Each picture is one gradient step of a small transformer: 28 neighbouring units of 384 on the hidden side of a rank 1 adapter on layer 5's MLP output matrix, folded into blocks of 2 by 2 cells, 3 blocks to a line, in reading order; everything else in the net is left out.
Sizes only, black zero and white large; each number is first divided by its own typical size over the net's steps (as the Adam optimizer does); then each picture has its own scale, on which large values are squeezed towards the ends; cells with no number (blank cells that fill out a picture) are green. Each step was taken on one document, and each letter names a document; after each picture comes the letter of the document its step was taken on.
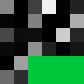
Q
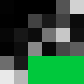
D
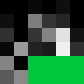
D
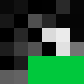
D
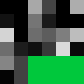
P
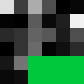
Q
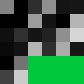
Q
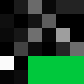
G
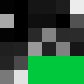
D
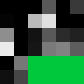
P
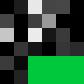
G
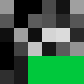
Q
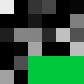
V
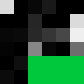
V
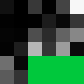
D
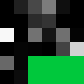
G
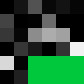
G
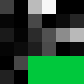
V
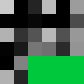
Q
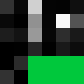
Q
